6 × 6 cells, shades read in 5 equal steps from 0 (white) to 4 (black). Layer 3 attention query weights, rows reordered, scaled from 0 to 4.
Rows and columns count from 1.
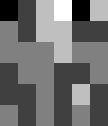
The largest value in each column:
4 3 2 3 4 3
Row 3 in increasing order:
1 2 2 2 2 2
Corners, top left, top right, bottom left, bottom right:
4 1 2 3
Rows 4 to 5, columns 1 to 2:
3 2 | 3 3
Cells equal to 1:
6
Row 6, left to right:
2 3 2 3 2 3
